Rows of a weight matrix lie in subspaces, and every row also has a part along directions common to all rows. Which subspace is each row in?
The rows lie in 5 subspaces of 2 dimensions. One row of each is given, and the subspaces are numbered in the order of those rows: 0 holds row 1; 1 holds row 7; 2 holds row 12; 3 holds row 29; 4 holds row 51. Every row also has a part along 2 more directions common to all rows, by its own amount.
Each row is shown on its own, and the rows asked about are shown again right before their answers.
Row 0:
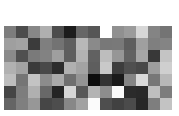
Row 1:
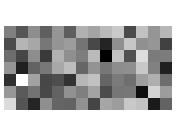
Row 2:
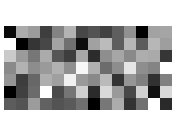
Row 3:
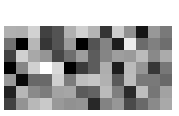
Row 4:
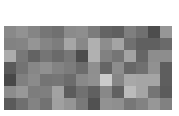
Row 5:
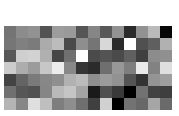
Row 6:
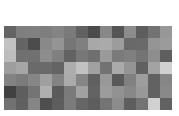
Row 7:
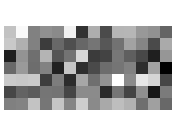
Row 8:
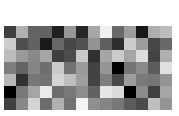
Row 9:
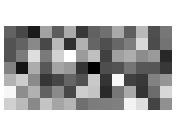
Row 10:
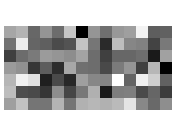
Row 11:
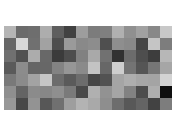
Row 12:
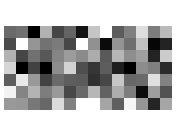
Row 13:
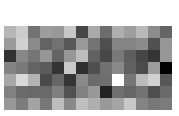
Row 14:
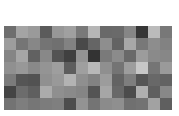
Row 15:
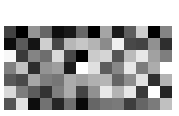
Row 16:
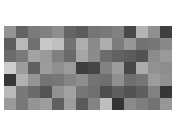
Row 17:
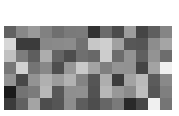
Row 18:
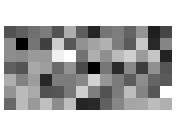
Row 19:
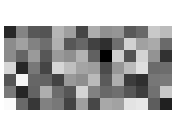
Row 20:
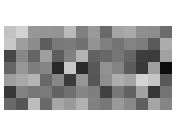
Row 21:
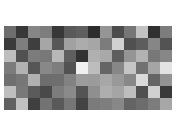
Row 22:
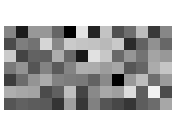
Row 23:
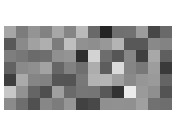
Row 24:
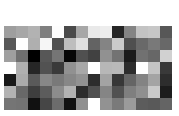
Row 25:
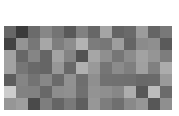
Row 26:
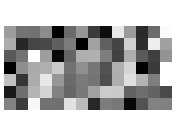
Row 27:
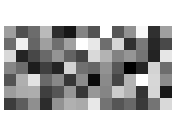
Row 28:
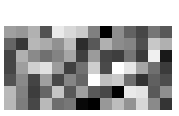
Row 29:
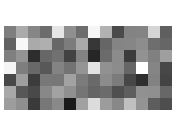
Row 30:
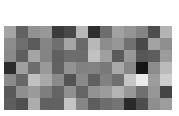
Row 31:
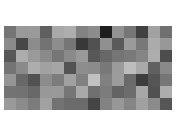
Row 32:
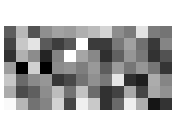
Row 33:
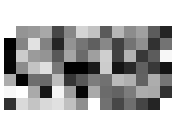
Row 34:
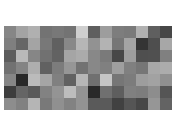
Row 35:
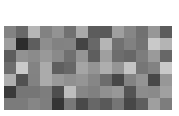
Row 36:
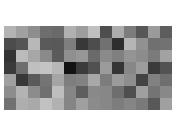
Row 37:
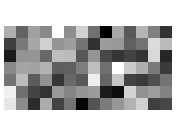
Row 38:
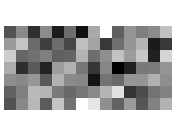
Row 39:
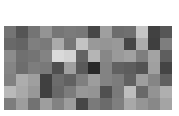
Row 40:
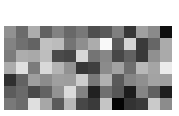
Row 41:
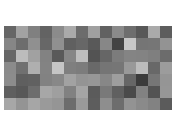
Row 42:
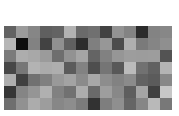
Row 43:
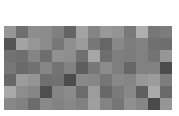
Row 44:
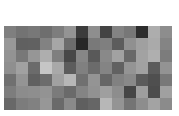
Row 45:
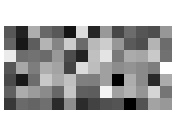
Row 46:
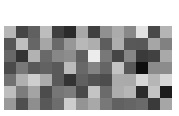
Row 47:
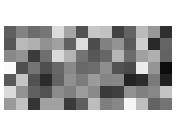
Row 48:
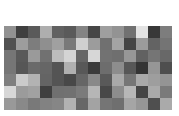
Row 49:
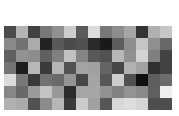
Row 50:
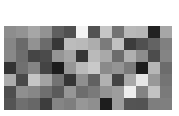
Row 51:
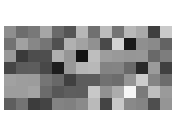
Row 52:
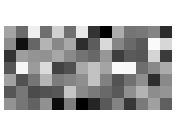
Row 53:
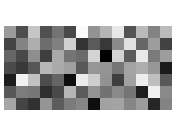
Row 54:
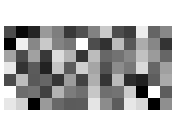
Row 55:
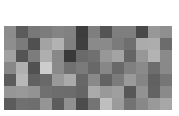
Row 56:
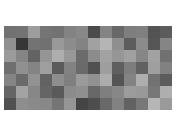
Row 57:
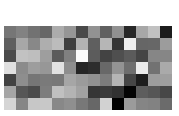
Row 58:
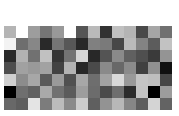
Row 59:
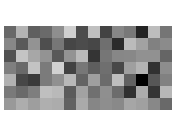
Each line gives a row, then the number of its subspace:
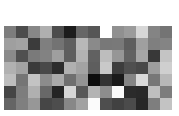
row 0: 2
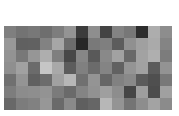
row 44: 4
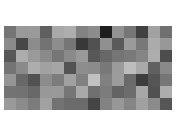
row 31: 2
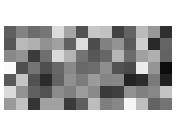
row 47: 3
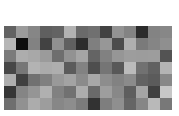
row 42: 3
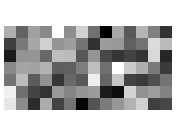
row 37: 2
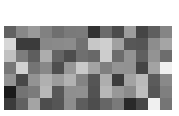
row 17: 0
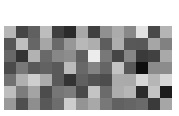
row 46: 3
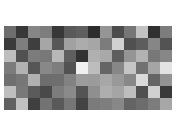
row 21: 1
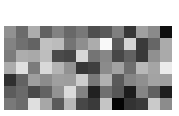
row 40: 4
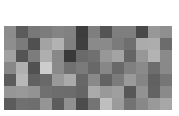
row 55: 4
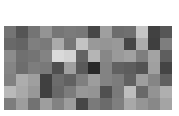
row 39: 3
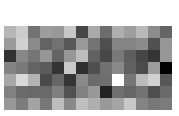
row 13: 1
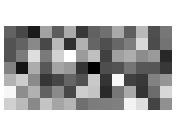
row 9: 3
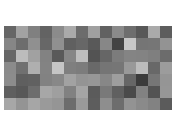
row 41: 4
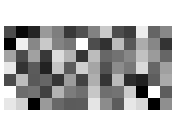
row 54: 1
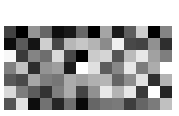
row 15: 1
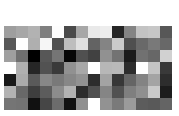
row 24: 3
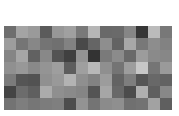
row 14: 3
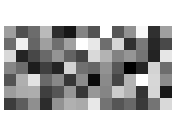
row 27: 2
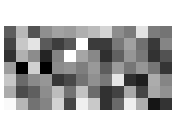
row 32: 4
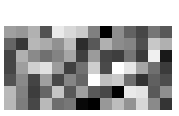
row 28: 2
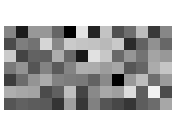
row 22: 1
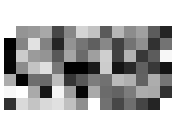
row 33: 0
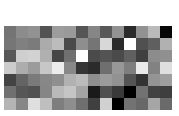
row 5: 4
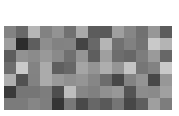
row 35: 2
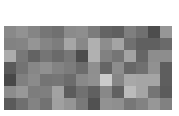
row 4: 2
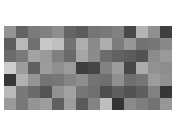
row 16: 4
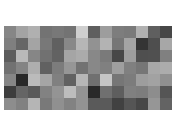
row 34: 4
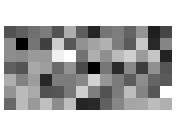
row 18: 3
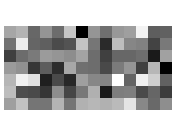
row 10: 1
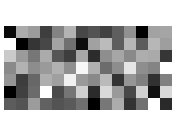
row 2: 0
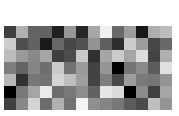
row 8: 2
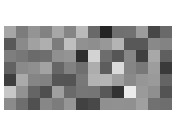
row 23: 2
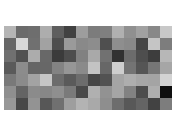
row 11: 3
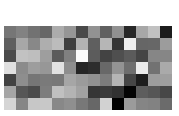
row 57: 4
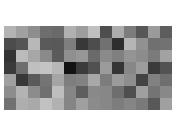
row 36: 0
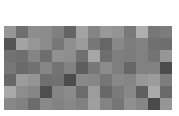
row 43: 0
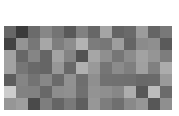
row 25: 1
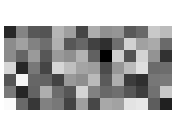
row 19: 0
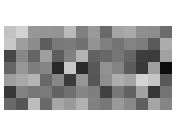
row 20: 1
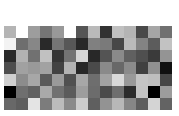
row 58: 1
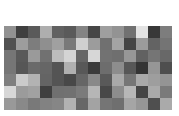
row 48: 3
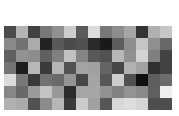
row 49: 4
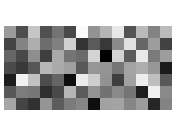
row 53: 0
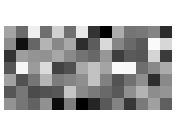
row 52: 2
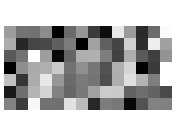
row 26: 3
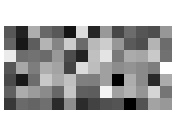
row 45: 1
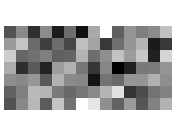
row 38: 2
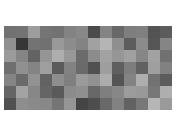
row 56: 3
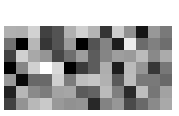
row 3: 0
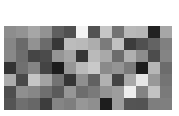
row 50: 4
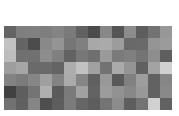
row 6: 0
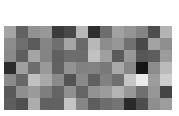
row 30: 3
